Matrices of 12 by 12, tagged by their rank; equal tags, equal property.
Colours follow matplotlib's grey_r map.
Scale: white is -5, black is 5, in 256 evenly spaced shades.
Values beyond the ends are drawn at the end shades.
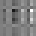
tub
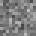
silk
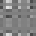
tub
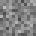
silk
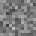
silk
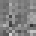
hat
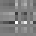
tub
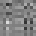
hat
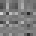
hat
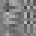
hat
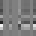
tub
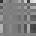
tub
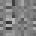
hat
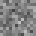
silk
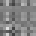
hat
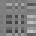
tub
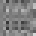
hat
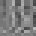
hat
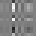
tub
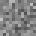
silk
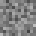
silk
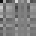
tub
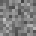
silk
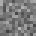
silk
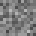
silk
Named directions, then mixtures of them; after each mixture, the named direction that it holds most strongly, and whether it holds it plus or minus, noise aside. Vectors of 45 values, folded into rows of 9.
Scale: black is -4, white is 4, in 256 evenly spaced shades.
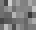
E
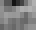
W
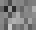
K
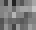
W, plus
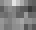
W, minus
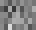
K, plus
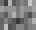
E, plus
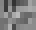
W, plus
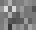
K, minus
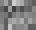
K, plus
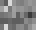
E, plus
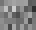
K, minus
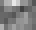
W, minus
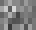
K, minus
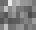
E, plus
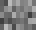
E, plus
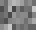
E, plus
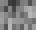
K, plus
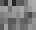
W, plus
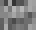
W, plus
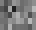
K, plus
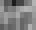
W, plus
